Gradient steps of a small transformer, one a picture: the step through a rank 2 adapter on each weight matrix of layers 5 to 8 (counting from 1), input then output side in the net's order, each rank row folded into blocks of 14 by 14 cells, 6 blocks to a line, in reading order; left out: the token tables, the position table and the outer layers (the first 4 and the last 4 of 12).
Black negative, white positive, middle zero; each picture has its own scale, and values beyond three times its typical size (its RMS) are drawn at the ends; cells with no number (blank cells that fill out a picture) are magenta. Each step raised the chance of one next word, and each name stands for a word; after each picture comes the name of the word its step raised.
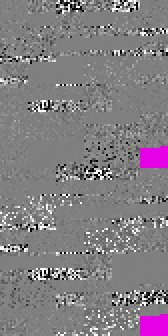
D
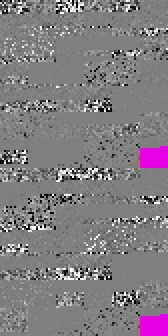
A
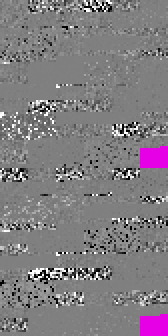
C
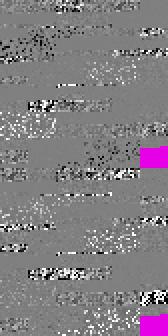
D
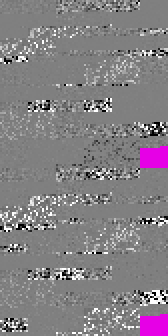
D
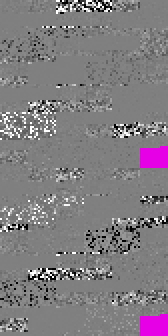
C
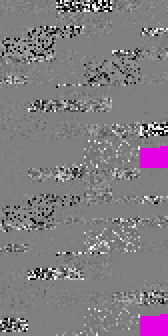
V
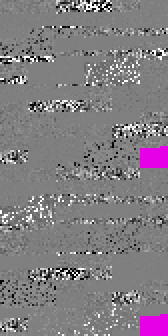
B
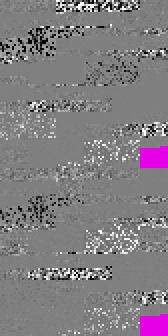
V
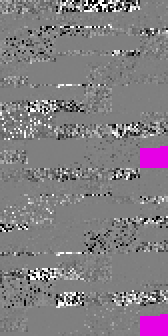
C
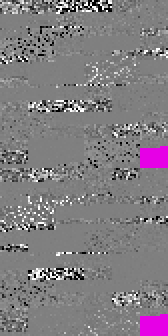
B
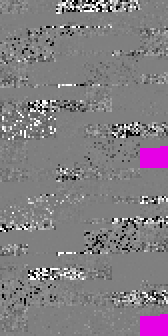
C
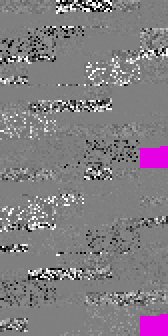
B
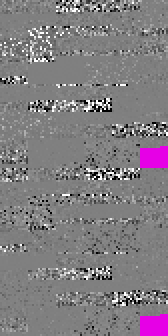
A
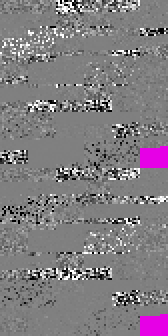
A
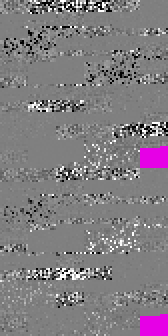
V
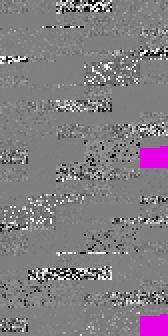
B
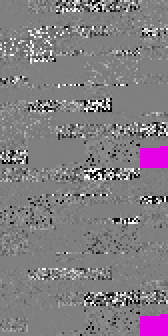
A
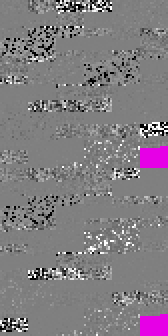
V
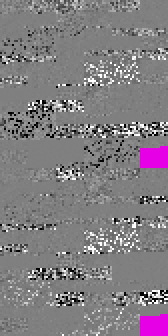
B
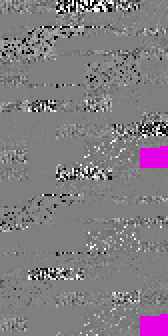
V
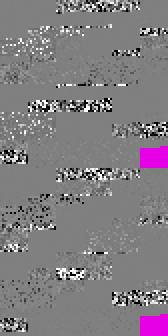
A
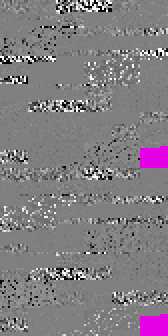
B
